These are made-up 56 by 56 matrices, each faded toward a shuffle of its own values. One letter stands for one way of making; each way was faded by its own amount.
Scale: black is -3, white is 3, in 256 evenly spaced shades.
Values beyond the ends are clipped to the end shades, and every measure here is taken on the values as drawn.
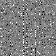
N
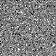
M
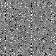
N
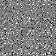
N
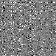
N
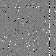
N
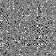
N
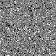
M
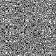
M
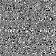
M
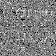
M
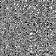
M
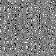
N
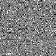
M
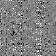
N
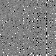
N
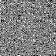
M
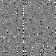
N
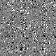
N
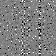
N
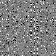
N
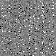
N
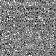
M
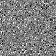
M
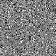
M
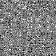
M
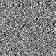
M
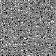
M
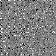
N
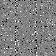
N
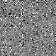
N
